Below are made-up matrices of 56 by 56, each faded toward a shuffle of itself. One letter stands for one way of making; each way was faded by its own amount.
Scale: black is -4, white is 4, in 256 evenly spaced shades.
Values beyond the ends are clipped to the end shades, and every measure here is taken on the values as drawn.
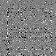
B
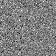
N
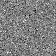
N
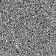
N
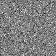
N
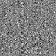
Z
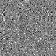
Z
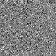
Z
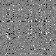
B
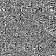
Z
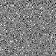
Z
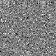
Z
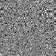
Z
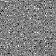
Z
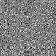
Z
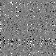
B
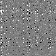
B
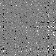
B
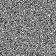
N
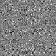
Z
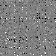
B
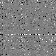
B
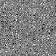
Z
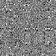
Z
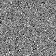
N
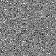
Z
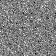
N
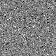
N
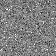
N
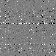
B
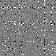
B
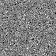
N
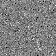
N
